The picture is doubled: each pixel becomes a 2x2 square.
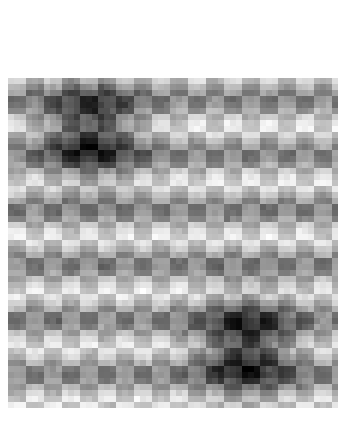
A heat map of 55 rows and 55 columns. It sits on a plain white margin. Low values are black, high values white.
There is no overall slope. No seam splits the table. Two dips sink into the field. On average the colour sits 60% of the way up the scale. Horizontal stripes repeat 6 times down the table.
